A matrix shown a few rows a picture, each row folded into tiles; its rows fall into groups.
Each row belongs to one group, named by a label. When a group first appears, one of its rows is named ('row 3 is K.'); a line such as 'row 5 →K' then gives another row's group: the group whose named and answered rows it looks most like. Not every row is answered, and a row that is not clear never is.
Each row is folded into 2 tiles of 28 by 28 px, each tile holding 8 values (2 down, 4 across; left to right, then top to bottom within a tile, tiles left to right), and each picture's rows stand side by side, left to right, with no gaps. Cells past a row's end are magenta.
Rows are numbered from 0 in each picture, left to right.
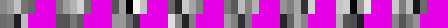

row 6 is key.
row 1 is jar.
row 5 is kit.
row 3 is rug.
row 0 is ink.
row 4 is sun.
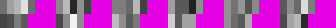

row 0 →jar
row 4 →ink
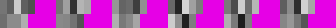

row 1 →key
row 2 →ink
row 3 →rug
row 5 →key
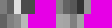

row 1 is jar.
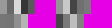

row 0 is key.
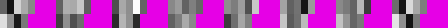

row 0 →rug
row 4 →kit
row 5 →ink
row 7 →rug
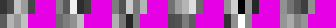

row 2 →sun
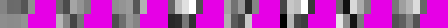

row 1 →rug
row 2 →kit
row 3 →jar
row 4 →ink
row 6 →rug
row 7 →jar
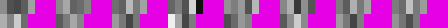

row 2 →sun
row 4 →kit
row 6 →sun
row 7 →sun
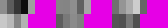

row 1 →kit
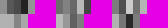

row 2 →sun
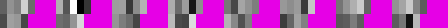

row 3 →ink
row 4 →rug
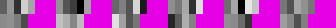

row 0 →key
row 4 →key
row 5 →rug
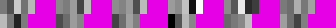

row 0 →sun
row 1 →kit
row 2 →kit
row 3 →kit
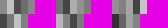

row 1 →rug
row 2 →kit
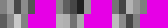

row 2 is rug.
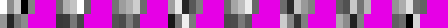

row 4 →jar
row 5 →rug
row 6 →sun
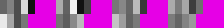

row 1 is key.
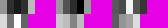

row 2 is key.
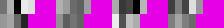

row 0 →key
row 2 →ink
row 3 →key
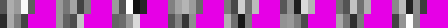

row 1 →ink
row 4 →sun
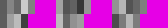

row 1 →ink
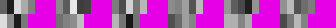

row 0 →rug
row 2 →sun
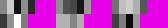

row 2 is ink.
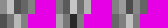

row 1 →sun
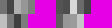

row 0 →rug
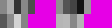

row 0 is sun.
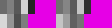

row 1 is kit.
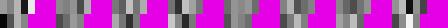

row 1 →kit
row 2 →sun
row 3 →rug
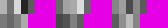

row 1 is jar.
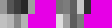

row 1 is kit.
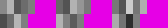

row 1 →rug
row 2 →sun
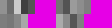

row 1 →rug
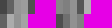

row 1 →kit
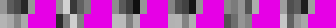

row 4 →kit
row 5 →ink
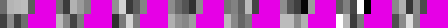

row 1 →rug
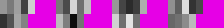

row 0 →kit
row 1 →sun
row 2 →ink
